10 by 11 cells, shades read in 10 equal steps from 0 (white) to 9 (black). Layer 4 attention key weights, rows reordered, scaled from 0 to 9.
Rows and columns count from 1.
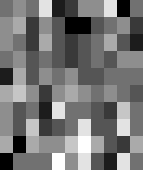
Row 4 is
5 4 6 5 6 7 6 5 6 4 4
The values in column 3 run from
2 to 7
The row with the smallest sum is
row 9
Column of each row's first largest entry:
10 6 11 6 1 4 4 4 2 1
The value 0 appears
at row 9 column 7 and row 10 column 5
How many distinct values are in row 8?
6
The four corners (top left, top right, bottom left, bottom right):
5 5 9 5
